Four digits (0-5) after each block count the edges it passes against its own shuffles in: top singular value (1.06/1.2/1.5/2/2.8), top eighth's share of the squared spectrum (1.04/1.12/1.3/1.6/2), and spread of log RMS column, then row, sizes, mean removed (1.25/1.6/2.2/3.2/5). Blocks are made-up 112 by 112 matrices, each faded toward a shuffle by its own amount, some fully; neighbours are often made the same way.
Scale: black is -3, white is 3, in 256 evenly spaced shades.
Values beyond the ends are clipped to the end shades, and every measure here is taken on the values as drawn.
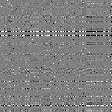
5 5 2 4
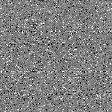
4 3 1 2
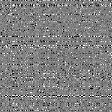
5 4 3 4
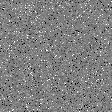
0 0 0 0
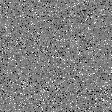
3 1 0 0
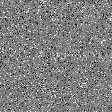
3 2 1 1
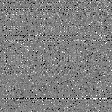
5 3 1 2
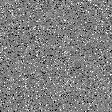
3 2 0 0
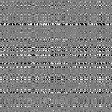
5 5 3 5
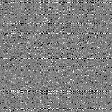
5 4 2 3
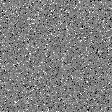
1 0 0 0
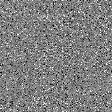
3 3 2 1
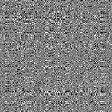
5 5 3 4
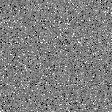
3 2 0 1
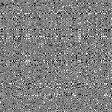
4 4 2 3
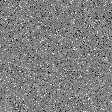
1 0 0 0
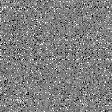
4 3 2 3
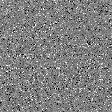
3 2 1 2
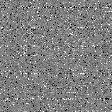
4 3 1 2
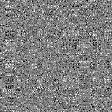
4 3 2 2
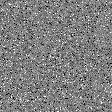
0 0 0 0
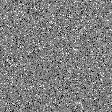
2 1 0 0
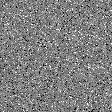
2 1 0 0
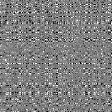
5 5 3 4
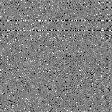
4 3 1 2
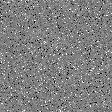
1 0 0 0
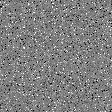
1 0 0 0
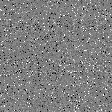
2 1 0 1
